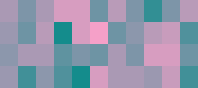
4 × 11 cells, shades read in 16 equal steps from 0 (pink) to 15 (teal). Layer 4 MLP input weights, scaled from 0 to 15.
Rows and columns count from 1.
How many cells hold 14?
0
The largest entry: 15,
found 2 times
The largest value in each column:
7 12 7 15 15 9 9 8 13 8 12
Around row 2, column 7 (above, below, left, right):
4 5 0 7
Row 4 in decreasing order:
15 12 12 11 7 6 6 5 5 3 2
